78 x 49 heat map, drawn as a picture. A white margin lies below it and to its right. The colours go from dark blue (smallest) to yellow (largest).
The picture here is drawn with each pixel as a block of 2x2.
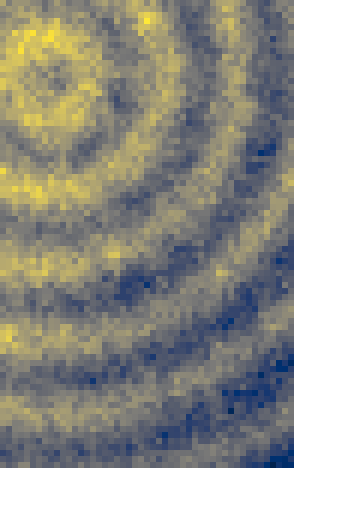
Rings spread out from the top left. The bottom right is the ninth with the lowest average. The halves do not mirror each other. There is an overall slope up to the top left. The top left is the ninth with the highest average.
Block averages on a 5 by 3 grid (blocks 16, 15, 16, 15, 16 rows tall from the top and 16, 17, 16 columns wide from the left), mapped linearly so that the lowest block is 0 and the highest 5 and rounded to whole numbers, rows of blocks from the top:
5 3 2 / 4 3 2 / 4 2 2 / 3 1 1 / 2 1 0
